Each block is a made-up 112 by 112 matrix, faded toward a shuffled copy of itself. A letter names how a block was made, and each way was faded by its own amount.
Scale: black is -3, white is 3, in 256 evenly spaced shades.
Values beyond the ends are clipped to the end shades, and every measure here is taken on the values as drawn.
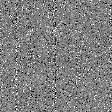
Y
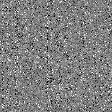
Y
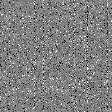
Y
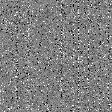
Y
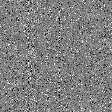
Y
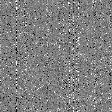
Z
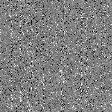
Y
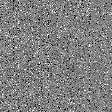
Y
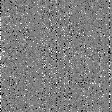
Z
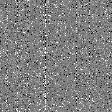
Z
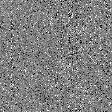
Y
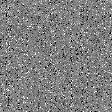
Y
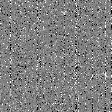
Z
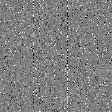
Y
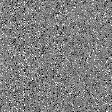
Y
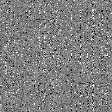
Z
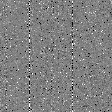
Z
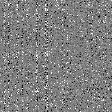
Z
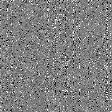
Z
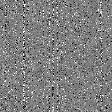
Z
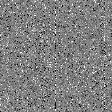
Y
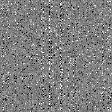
Z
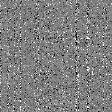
Z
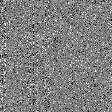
Y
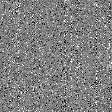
Y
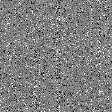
Y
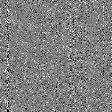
Y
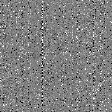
Z
